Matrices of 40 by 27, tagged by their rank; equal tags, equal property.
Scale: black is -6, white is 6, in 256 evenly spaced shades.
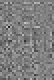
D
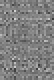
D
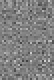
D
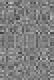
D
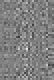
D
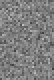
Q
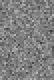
Q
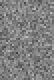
Q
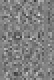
D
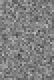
Q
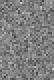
Q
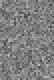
Q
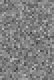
Q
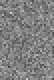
Q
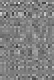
D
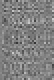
D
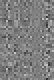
D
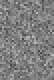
Q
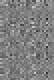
D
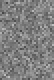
Q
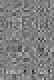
D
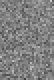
Q
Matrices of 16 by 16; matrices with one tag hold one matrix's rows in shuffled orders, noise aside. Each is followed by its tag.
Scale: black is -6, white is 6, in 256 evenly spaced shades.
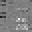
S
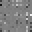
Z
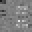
S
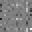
Z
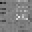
S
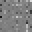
Z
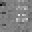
S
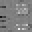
S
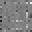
Z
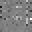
Z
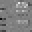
S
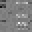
S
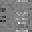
S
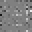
Z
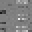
S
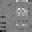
S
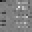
S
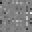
Z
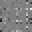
Z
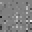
Z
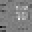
S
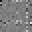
Z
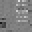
S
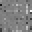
Z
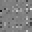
Z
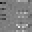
S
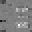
S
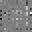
Z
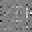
Z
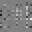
Z
